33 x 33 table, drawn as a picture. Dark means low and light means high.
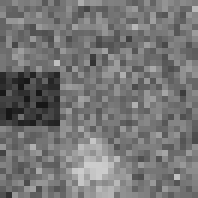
Stripes: none. Odd patch: lower, in the middle left. Ninth with the lowest average: middle left. Ninth with the highest average: bottom middle. Bumps: one, in the bottom middle.
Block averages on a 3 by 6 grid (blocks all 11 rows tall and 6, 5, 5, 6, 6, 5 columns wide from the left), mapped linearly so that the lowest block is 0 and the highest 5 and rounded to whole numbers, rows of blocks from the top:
333333 / 013333 / 335533
